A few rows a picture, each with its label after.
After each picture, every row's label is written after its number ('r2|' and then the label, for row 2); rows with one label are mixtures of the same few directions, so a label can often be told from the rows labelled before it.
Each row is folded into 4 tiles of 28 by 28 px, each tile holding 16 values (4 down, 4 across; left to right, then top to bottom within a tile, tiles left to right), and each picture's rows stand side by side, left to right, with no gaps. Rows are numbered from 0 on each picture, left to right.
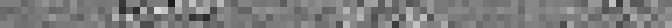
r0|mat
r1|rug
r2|rug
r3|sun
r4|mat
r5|sun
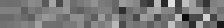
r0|sun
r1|sun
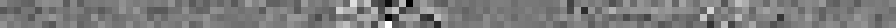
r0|mat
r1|rug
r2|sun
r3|mat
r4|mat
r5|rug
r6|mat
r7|sun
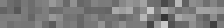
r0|mat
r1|mat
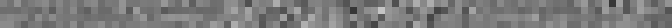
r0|mat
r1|rug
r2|sun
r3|rug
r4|rug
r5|sun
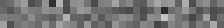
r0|sun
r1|mat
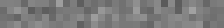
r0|rug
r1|sun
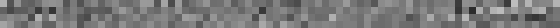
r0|mat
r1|sun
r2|mat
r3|sun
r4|rug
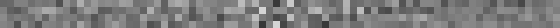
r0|rug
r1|mat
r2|mat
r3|rug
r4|mat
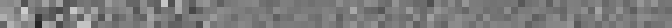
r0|sun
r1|sun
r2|mat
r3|rug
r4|mat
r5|rug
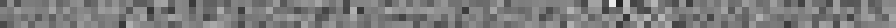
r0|mat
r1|rug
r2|rug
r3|rug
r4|rug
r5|sun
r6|mat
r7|mat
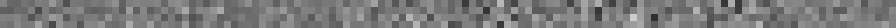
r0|mat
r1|rug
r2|sun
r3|sun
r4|mat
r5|sun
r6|sun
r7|rug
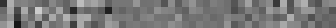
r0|rug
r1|sun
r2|sun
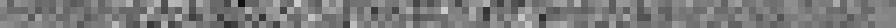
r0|mat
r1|mat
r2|mat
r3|rug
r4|sun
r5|mat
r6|mat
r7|sun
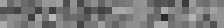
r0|mat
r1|mat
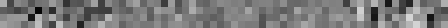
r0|mat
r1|sun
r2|sun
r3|sun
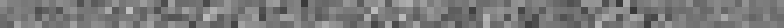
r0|rug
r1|rug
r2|rug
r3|mat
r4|sun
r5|sun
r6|mat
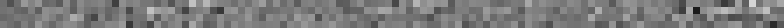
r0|sun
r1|rug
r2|sun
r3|rug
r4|rug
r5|mat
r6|rug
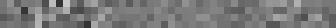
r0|sun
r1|mat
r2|mat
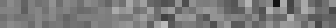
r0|sun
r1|mat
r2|sun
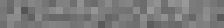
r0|rug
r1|mat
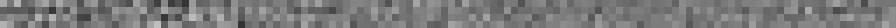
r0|mat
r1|mat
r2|rug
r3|rug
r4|mat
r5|mat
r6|rug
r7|rug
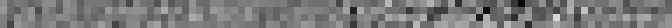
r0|rug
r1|mat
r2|sun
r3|rug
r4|mat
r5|rug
